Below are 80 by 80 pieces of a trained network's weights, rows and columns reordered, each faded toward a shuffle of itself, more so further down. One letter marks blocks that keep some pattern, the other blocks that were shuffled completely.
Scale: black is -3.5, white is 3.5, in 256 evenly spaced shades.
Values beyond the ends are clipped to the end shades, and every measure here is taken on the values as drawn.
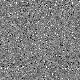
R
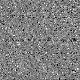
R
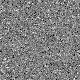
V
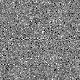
R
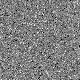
V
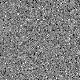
R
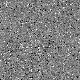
R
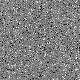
V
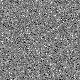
V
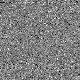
R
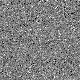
V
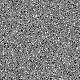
V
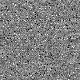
R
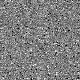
R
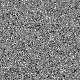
V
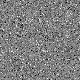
R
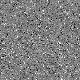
R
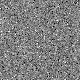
V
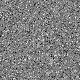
V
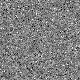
V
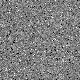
V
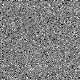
R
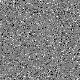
R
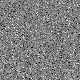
V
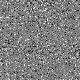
R
